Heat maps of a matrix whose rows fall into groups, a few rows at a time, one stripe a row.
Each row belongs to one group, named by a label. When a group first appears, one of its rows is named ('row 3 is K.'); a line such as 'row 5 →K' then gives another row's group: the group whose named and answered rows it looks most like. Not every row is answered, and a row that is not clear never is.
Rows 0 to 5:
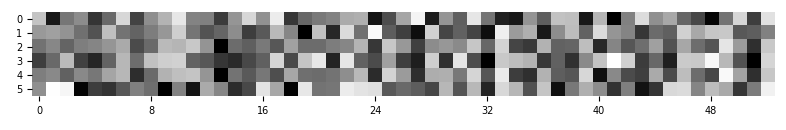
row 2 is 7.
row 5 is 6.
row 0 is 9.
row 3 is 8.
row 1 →8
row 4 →7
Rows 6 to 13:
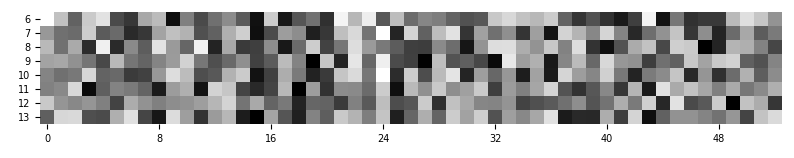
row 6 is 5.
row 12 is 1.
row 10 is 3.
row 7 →3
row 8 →5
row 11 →6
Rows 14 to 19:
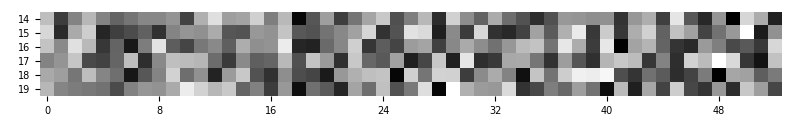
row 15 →9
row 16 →9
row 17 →8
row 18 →3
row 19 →1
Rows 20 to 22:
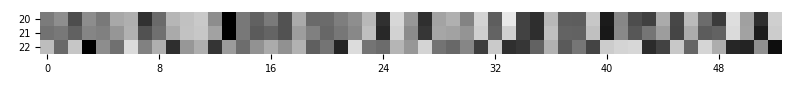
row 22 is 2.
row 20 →7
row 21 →7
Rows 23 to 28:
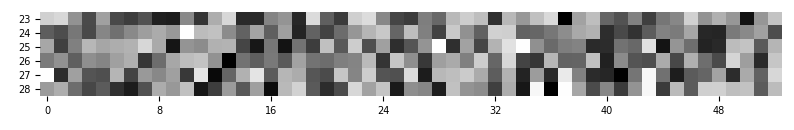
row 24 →1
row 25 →5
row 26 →7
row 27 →9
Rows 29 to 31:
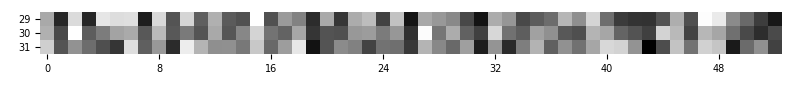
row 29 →2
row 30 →2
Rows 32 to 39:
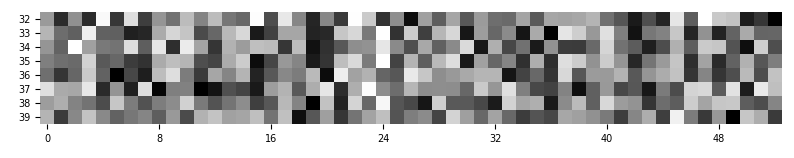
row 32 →2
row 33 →3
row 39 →1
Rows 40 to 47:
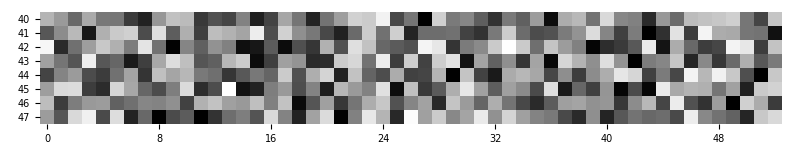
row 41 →2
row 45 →6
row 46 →1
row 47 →6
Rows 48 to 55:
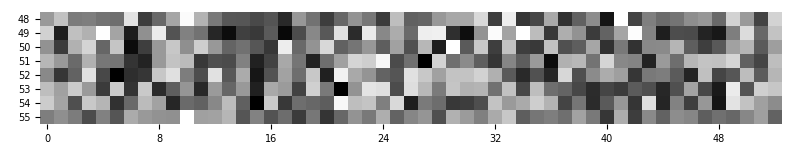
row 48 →7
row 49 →5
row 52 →3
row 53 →6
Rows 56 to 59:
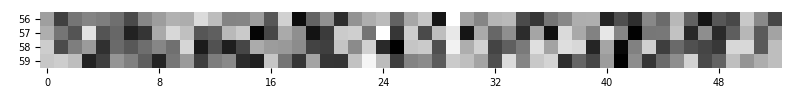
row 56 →1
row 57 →3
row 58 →9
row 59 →6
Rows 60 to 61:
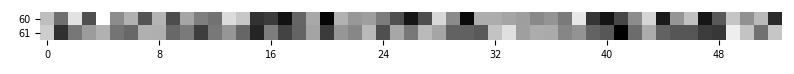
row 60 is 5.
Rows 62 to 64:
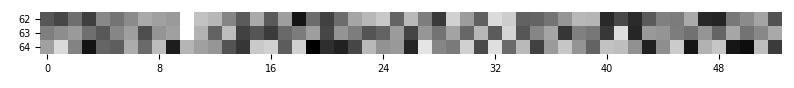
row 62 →1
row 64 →2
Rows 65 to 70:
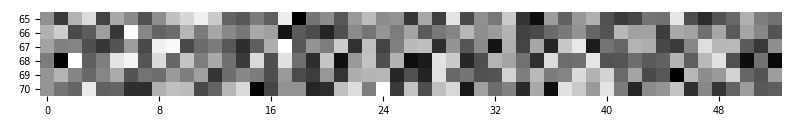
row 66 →1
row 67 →9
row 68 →2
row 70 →3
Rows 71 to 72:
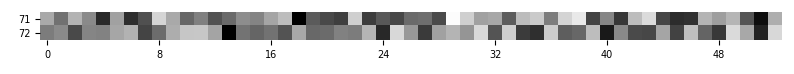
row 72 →7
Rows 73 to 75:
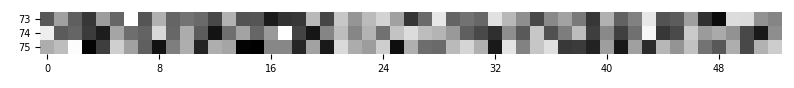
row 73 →5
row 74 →9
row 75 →6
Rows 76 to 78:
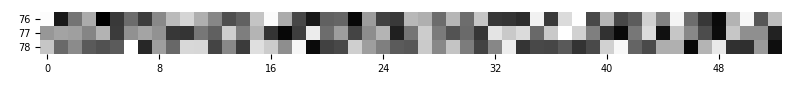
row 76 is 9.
